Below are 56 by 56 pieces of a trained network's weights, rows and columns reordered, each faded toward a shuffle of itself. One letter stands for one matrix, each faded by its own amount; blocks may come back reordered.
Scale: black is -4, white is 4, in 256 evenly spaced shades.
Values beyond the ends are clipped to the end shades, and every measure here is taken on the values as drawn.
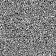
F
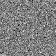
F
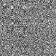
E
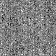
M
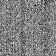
M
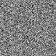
E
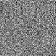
E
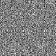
E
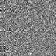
E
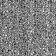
M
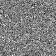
F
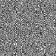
E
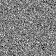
F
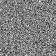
F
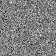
F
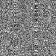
E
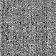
M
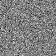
F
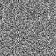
E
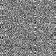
E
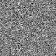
E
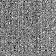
M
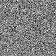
F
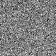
F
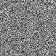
E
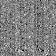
M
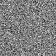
F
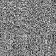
E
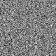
E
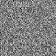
E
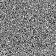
F
